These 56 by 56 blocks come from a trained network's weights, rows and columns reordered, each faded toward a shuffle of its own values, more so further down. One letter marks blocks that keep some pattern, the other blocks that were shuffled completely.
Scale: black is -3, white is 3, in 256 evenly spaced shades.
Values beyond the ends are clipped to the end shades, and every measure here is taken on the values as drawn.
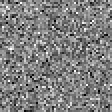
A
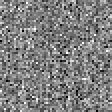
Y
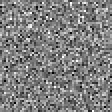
A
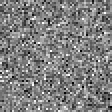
A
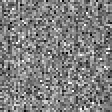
Y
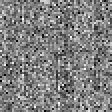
Y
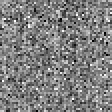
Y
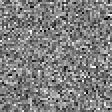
A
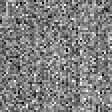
Y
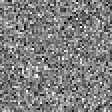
A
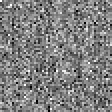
Y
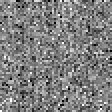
Y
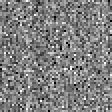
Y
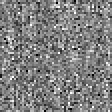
Y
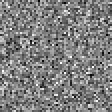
Y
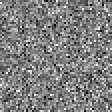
A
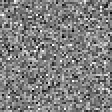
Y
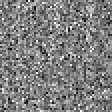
Y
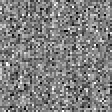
Y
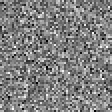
A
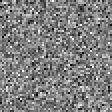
Y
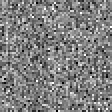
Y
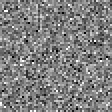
A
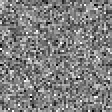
A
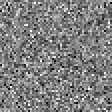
A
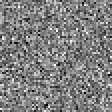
A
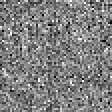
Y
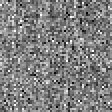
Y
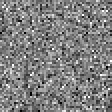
A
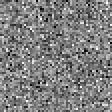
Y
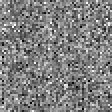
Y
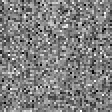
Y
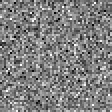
A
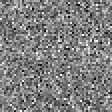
A
